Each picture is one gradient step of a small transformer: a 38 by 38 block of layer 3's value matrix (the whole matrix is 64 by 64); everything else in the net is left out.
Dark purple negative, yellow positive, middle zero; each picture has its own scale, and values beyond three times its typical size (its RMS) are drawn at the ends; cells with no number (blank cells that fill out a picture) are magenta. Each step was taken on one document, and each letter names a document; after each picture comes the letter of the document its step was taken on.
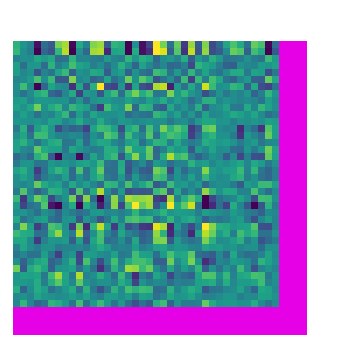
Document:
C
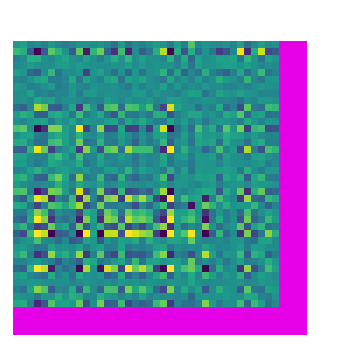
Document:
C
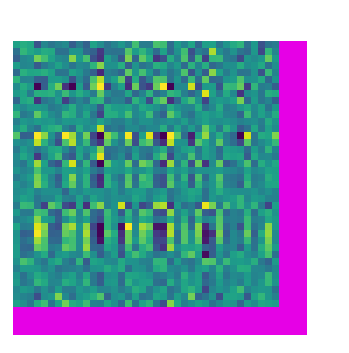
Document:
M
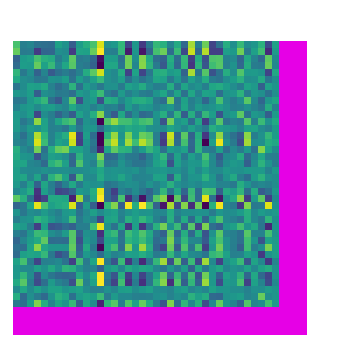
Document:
M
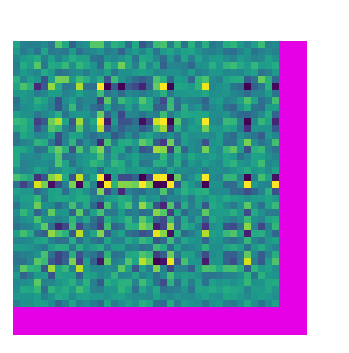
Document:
M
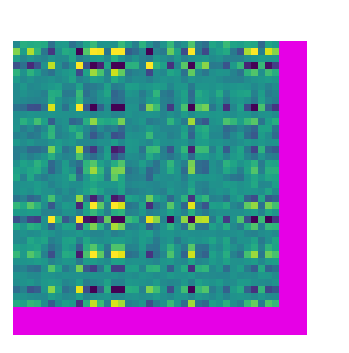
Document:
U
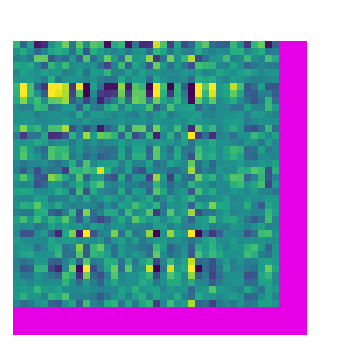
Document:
C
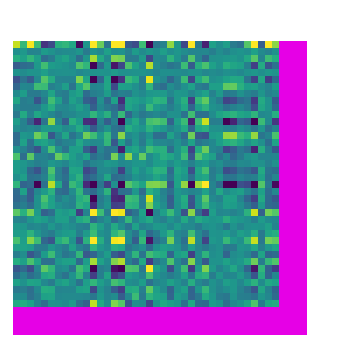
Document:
U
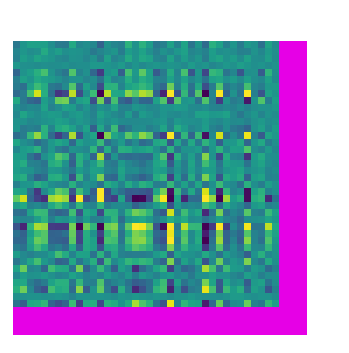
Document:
M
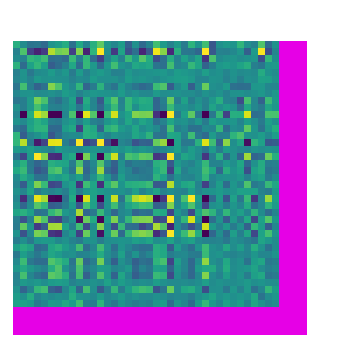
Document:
C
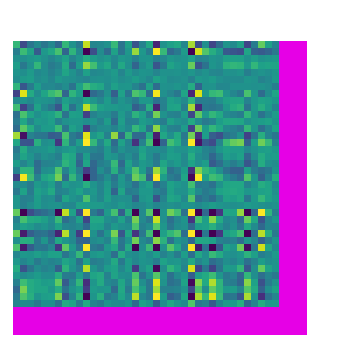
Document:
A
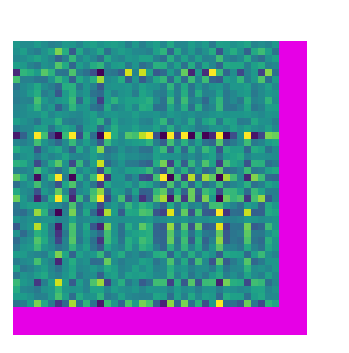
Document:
M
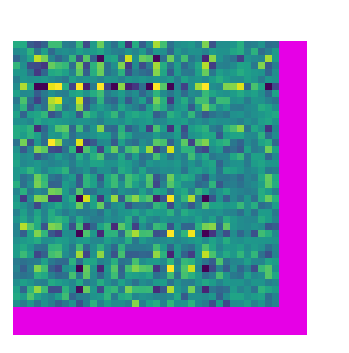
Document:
C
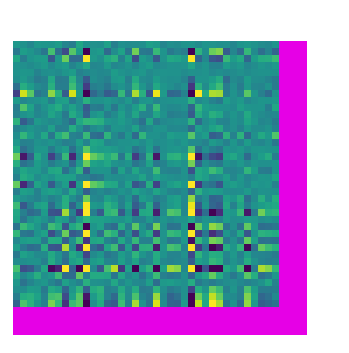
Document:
A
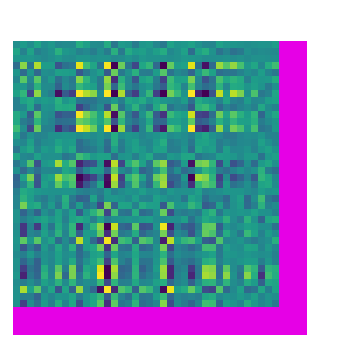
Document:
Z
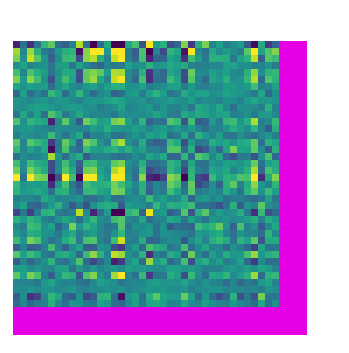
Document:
U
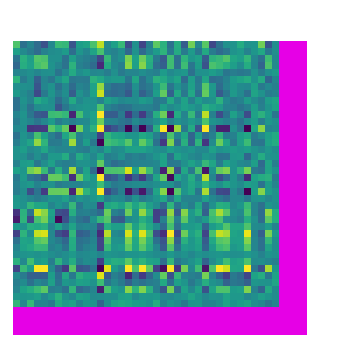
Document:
M
